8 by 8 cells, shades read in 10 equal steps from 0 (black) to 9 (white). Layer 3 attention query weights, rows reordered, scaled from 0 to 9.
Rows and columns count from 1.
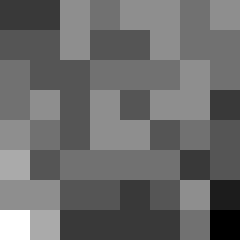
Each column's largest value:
9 6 5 5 5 5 5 5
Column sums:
38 31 28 30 28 31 33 22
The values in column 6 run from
2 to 5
